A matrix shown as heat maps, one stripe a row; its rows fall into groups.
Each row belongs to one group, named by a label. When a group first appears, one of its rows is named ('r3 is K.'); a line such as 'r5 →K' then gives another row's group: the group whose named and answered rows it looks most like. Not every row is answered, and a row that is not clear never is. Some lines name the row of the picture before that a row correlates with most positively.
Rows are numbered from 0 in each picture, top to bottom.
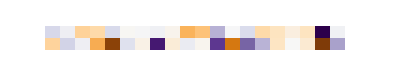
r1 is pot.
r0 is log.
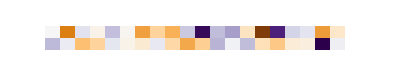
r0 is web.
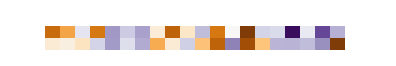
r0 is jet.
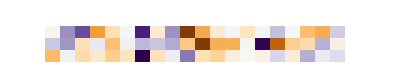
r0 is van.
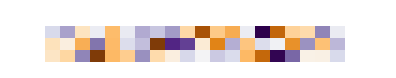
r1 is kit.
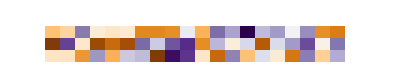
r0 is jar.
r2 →kit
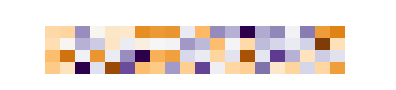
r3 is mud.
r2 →jet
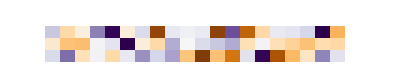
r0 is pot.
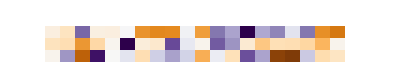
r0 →jar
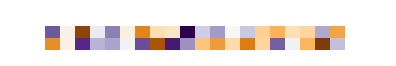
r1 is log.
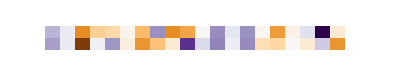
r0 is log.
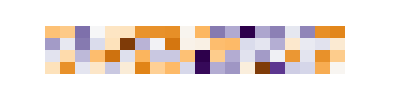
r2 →mud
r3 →web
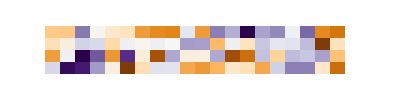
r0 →jar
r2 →mud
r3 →van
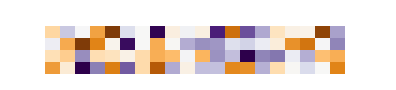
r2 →jar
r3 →mud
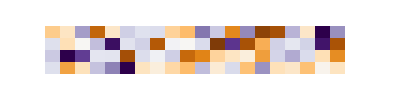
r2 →van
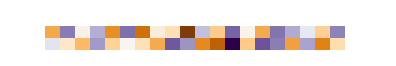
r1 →kit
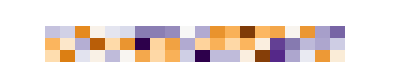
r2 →web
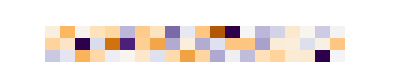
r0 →kit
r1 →mud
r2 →log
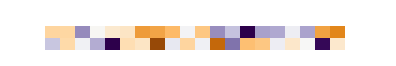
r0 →jar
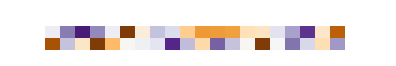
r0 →van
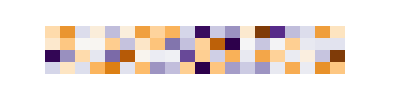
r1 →kit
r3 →mud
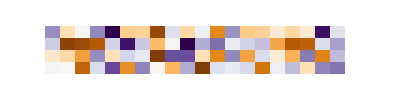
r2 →kit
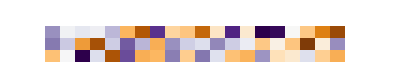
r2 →mud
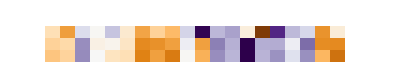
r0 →web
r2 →jar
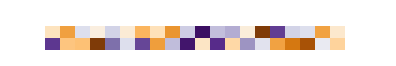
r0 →web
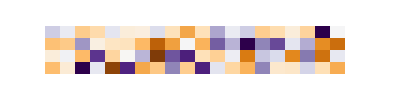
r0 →log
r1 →jar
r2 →kit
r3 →mud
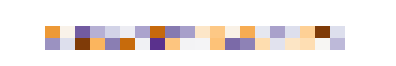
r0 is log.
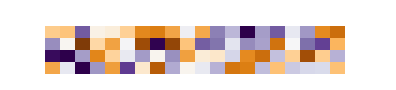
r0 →jar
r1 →log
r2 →van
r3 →mud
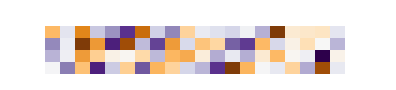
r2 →log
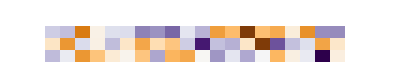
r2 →log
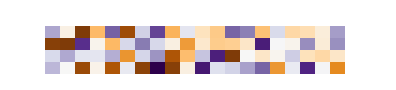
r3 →log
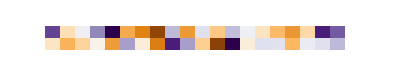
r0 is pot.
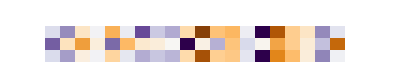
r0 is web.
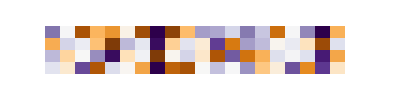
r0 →log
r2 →pot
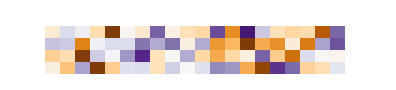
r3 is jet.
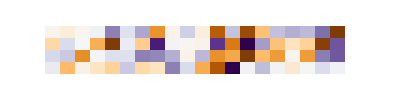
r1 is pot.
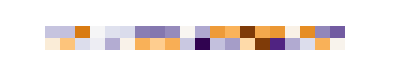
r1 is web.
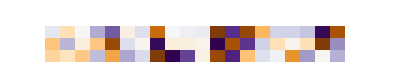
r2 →kit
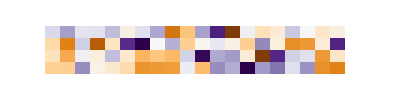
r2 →web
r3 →jar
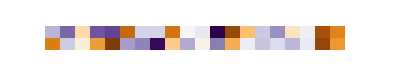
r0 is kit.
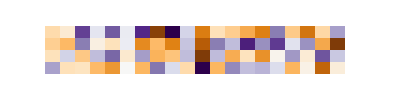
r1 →jar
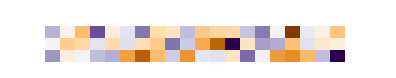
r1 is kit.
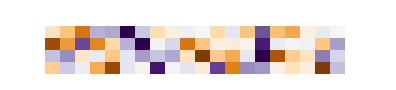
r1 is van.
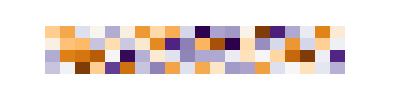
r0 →web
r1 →kit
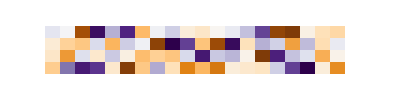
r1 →kit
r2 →web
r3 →van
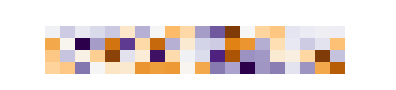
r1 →mud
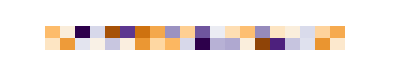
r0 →mud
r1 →web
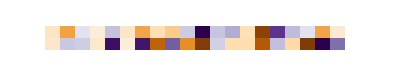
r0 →web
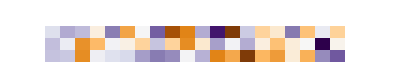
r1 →log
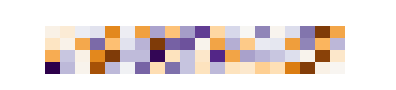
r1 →kit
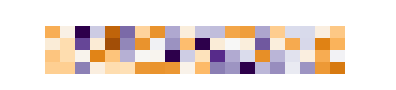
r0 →mud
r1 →mud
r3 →jar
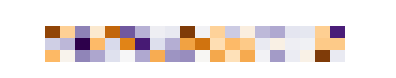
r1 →van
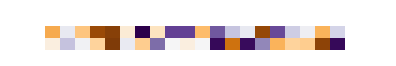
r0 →jet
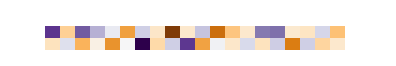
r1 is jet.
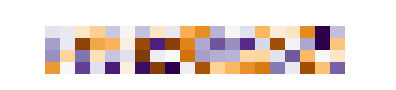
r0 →log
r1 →log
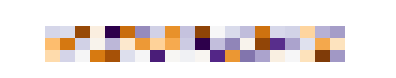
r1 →web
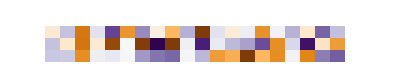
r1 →log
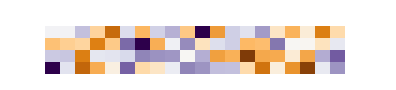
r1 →jet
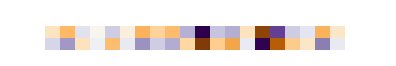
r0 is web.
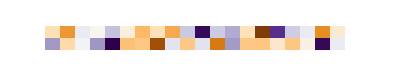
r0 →web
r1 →pot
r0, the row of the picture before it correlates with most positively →0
